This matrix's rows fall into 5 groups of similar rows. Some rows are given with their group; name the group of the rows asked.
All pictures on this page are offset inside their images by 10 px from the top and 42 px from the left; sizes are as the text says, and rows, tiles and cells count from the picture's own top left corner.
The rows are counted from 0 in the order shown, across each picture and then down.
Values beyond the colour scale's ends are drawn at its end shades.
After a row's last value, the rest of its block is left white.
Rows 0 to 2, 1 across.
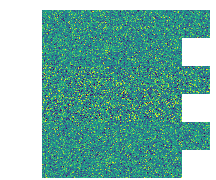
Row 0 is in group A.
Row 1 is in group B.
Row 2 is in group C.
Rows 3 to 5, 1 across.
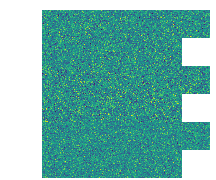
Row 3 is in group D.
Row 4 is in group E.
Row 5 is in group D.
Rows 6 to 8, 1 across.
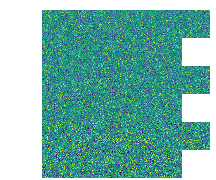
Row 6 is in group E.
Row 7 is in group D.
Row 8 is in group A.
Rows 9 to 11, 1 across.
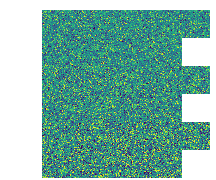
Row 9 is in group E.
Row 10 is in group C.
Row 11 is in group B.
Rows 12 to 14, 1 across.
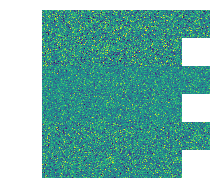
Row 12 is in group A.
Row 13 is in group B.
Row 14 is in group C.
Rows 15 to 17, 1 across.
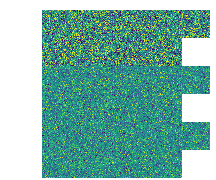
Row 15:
A
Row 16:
D
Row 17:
C
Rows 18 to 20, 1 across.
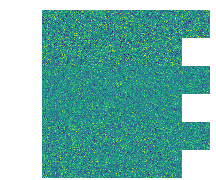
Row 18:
C
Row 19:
A
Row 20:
A
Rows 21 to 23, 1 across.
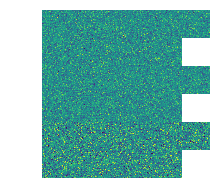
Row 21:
B
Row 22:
E
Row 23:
C
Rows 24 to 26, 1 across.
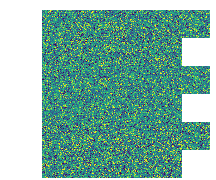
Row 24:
B
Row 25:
D
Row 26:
D
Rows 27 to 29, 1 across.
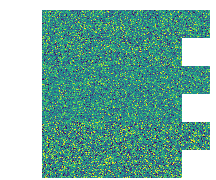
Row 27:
B
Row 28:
D
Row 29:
C
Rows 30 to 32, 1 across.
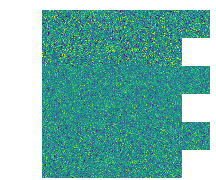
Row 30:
C
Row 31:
A
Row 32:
C
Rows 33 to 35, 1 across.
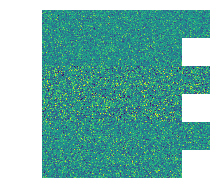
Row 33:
E
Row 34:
A
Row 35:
B
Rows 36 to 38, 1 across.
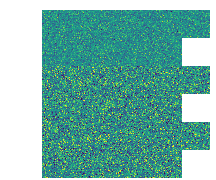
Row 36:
D
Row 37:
A
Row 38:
D
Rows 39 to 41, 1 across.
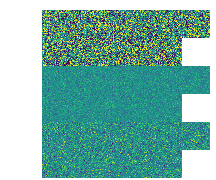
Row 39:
B
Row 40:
C
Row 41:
C
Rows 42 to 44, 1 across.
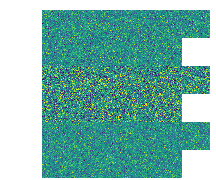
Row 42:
D
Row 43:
D
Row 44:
C
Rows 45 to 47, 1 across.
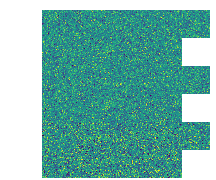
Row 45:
C
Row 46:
A
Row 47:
B
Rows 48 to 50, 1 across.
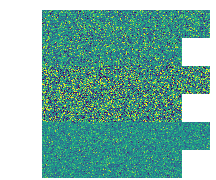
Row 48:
B
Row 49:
D
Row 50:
A
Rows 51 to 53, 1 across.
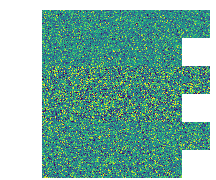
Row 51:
D
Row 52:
A
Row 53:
E
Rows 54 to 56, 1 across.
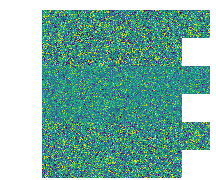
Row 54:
B
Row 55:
A
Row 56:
C
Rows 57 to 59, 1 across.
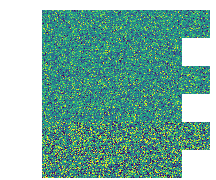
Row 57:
A
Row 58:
D
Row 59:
A
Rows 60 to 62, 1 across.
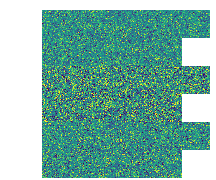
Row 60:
B
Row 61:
A
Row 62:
B
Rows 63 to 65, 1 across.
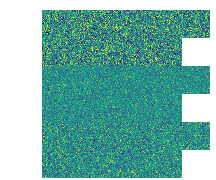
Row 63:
A
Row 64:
D
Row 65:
E
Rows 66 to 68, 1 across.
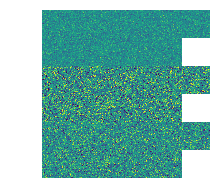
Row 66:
D
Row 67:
C
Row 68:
A
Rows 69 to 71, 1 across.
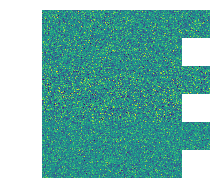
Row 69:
C
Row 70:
D
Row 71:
A
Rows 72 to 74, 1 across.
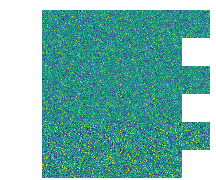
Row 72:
E
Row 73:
E
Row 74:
C
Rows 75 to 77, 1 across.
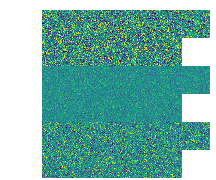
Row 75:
D
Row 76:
D
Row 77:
C
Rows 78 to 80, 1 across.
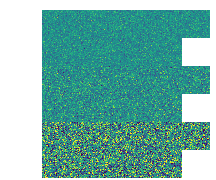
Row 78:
C
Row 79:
D
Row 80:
A
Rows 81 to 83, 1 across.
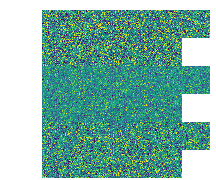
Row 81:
D
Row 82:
A
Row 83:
B
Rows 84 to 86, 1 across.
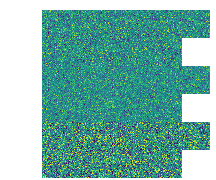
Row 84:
D
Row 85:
C
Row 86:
B
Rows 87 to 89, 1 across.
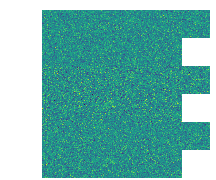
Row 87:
D
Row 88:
C
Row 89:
E
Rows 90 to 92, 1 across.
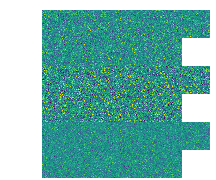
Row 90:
D
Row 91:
D
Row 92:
C
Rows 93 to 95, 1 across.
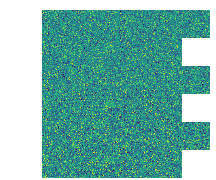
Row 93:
C
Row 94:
A
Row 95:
A
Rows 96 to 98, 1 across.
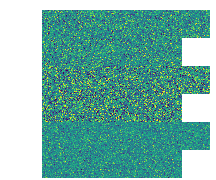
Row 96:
C
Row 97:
D
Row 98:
D
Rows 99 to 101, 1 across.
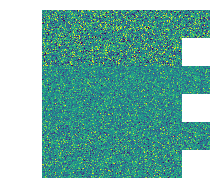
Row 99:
A
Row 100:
D
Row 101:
D
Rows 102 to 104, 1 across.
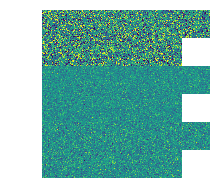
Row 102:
E
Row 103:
B
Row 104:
C
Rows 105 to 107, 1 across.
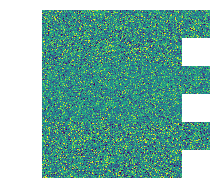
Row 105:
C
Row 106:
E
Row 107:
A
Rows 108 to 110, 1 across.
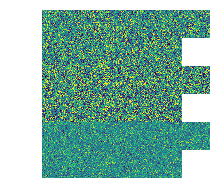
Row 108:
B
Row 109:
A
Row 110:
C
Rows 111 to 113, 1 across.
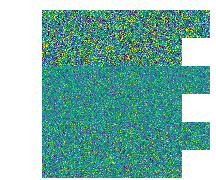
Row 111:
C
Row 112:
D
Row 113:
C
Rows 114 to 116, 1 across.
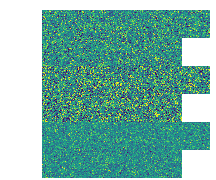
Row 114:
B
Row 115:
B
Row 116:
A
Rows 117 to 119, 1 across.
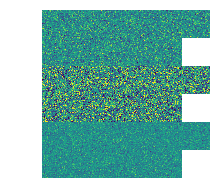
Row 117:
D
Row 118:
A
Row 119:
A
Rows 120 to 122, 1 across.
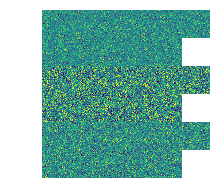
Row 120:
D
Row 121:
A
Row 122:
A
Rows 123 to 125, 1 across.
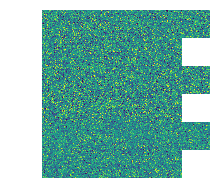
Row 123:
D
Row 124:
C
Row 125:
B
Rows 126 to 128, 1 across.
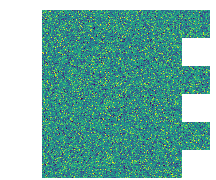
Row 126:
E
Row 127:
A
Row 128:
C
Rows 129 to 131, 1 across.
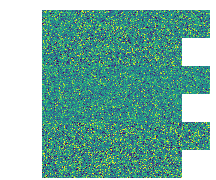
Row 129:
B
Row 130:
D
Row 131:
C
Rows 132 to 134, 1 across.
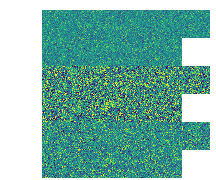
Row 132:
B
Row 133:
A
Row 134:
E
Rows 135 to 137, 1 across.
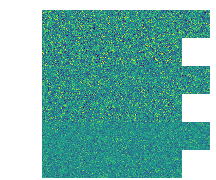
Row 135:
E
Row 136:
D
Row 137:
B
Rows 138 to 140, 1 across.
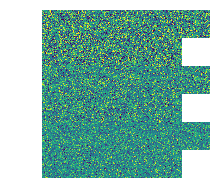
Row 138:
D
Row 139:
D
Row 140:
D
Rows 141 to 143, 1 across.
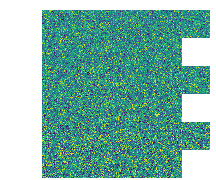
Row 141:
D
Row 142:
B
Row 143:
D
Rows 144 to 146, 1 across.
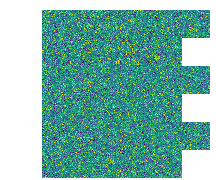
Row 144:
B
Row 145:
D
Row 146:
E
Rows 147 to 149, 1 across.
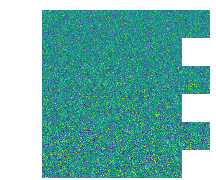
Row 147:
E
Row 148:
B
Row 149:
E
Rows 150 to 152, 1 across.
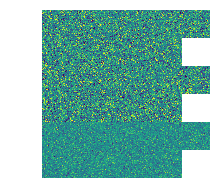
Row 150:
E
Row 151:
E
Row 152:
C
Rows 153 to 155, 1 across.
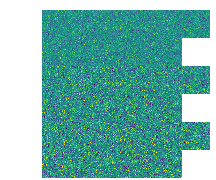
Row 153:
A
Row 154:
A
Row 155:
C
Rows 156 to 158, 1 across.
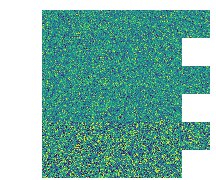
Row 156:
D
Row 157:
A
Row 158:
B
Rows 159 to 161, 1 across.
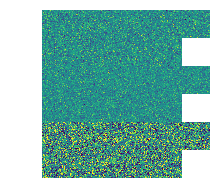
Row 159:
D
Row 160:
E
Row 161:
A
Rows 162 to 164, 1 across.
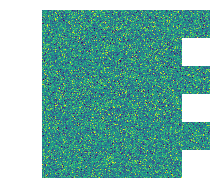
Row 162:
A
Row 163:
D
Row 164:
C
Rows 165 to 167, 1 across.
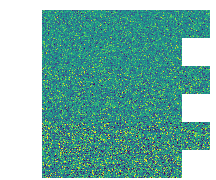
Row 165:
C
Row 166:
E
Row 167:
D
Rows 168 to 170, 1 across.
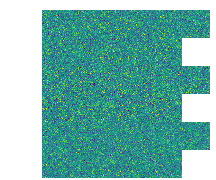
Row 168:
D
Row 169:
E
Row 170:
E
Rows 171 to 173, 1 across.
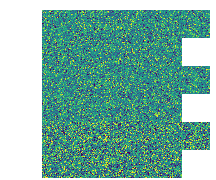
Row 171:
B
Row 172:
B
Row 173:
A
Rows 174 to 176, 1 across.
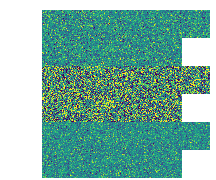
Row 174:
E
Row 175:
C
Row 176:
B
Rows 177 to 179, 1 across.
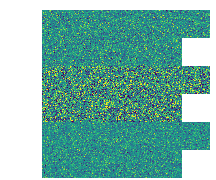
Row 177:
D
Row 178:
A
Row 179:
A
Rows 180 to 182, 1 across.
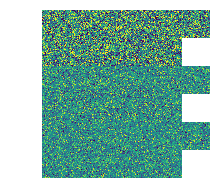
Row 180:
A
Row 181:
D
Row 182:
E
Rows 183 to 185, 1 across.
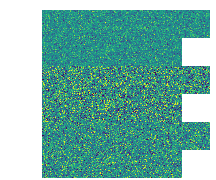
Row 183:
A
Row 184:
A
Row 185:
C
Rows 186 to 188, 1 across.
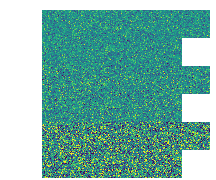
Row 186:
A
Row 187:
D
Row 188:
D
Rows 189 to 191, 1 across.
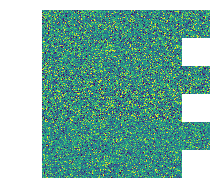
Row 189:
C
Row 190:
E
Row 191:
A
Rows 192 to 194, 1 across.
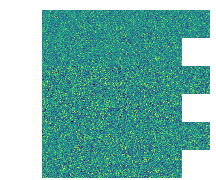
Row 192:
B
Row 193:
A
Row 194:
B
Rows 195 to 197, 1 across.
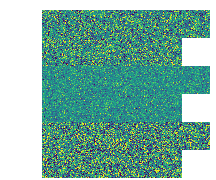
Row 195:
C
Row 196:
A
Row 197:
B
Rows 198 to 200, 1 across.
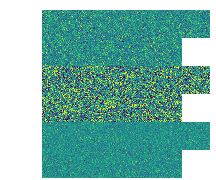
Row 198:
E
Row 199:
C
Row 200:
B
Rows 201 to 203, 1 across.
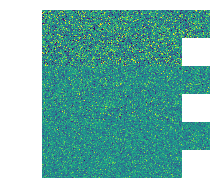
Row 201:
E
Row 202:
A
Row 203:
C
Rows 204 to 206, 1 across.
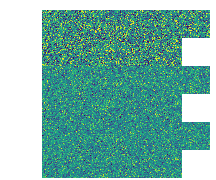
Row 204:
B
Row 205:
A
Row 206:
B
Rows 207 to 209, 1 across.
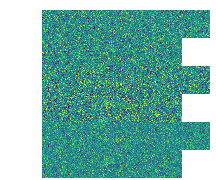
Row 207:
E
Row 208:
B
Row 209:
A
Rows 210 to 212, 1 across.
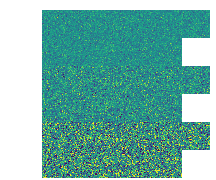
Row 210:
C
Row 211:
A
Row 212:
B
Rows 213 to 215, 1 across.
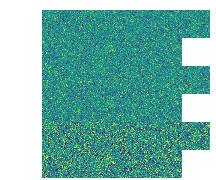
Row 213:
C
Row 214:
E
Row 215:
C
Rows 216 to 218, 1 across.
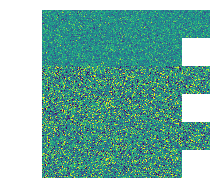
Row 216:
E
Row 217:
C
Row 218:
C
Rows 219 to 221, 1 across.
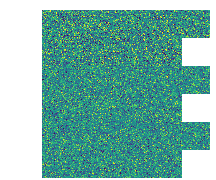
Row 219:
D
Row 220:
C
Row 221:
D
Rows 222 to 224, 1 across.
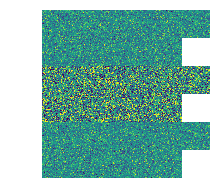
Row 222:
D
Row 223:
B
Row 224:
D
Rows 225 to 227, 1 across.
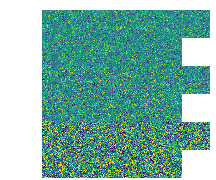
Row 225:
A
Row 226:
E
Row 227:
E
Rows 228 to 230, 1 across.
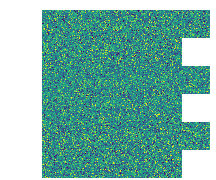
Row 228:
A
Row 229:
B
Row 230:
D
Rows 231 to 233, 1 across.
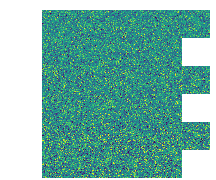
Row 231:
B
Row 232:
C
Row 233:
D
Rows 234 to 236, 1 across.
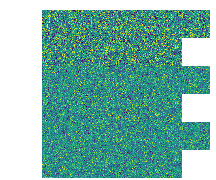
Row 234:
A
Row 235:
B
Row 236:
A
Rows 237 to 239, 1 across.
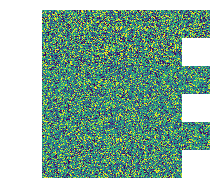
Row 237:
A
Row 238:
B
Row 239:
B
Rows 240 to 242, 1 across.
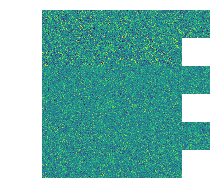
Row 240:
E
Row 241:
C
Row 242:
E
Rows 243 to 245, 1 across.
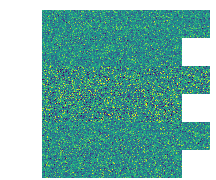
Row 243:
A
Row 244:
D
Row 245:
D
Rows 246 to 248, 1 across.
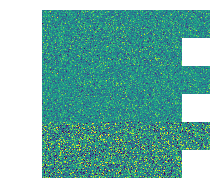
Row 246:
B
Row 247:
B
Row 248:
D
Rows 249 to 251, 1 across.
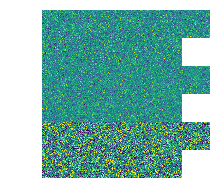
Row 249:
D
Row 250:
E
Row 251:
E
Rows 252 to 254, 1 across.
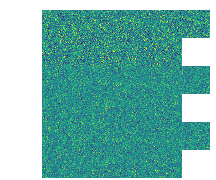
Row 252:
D
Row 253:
A
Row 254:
A
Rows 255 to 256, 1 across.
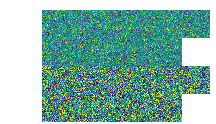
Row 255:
A
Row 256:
E
